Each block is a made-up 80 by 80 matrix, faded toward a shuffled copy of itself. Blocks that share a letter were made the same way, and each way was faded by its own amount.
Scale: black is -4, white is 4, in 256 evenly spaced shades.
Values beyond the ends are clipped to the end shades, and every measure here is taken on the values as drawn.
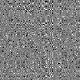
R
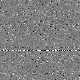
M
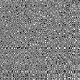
R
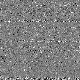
M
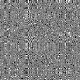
R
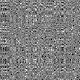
R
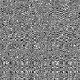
R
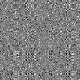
R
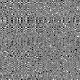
R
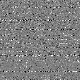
M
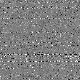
M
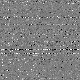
M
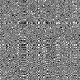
R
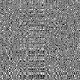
R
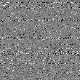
M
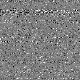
M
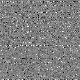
M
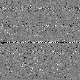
M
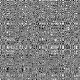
R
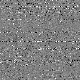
M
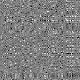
R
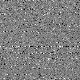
M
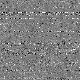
M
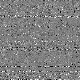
M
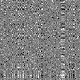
R
